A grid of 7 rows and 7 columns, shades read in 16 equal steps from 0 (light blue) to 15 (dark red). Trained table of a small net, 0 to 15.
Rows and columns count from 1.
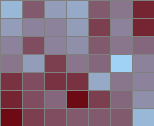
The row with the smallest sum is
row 4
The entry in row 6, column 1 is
13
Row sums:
47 50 51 43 62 70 65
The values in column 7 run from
2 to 13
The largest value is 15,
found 2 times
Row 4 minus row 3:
1 -6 5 2 -1 -7 -2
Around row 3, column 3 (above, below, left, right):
6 11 10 5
